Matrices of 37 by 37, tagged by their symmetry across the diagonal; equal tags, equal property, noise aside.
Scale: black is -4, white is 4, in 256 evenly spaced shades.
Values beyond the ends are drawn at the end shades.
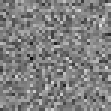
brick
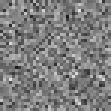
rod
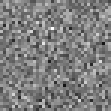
brick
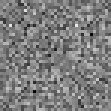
rod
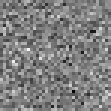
brick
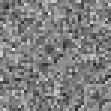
rod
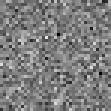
brick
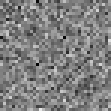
rod
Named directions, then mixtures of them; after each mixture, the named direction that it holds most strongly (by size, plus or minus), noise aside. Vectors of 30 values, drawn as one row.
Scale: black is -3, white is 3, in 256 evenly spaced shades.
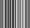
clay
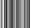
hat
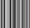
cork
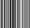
cork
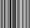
cork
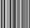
cork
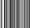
hat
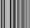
cork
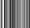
hat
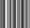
cork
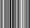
clay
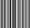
cork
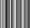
cork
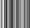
hat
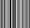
cork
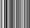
hat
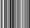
hat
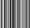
cork
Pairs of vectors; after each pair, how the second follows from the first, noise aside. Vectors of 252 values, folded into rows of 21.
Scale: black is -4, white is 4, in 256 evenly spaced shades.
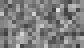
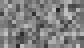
negated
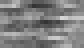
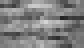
negated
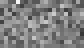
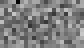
negated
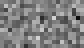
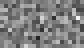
negated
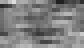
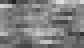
negated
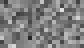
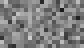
negated
